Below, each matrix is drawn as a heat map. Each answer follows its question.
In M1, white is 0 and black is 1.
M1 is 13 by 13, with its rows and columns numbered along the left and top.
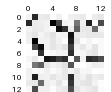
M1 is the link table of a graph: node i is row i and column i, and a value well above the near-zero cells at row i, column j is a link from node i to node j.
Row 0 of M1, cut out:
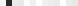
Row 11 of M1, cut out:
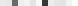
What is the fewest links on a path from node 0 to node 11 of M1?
4
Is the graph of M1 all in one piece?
no
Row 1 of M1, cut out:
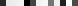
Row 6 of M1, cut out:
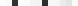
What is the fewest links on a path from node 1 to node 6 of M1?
3
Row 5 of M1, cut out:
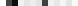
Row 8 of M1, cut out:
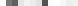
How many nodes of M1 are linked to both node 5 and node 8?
3
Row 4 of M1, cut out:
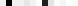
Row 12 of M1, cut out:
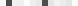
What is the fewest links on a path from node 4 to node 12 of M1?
2
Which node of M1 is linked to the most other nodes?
node 7
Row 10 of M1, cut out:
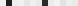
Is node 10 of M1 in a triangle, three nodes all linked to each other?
no
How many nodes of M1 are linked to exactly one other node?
2
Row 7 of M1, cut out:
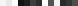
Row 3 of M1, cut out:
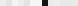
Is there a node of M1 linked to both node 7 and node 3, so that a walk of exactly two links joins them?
no
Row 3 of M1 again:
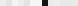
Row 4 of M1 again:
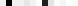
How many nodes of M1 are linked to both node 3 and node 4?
1
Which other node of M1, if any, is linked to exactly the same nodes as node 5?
node 8
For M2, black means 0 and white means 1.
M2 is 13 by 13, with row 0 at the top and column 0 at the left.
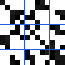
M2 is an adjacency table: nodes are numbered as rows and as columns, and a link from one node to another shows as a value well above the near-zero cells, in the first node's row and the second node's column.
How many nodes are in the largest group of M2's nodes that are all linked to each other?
5
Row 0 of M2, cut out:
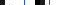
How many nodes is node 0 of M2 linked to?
10
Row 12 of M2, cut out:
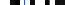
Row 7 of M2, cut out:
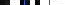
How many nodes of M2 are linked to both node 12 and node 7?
2
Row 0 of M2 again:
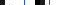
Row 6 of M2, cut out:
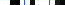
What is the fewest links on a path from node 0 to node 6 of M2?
1
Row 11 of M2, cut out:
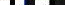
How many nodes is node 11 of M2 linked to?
7
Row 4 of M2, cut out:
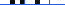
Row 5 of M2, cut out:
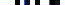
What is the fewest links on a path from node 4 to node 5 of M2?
1
